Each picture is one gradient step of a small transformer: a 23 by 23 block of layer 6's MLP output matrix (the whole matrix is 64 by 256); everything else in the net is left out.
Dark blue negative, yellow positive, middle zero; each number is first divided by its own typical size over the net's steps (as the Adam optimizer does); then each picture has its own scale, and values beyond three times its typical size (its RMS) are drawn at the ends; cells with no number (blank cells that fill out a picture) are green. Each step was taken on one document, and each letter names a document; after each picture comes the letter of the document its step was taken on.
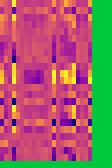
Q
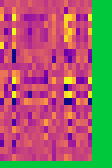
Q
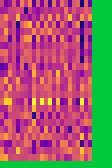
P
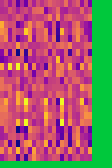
P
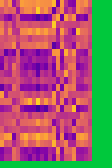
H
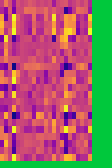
Q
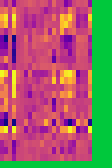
Q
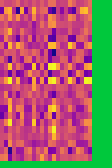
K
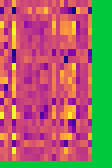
Q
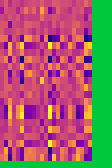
K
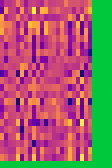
P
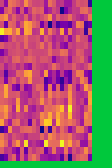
P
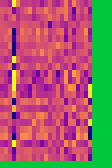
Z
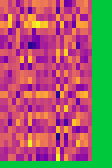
H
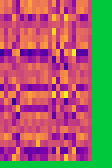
H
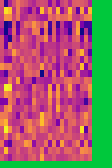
P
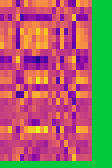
H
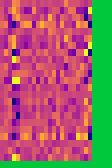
Z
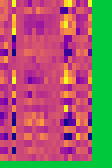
Q
